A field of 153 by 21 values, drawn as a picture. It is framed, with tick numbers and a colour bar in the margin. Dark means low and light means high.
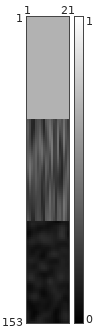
The table splits into 3 rows of 1 panel. Panel 1,1: high, flat. Panel 2,1: low, streaked downward. Panel 3,1: very low, blotchy, faint in contrast.
